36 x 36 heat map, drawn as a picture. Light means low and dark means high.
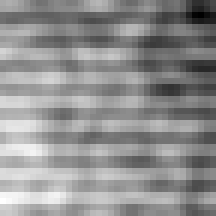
Slope: up to the top right. Stripes: horizontal, repeating 9 times. Ninth with the highest average: top right. Lone odd cells: none.
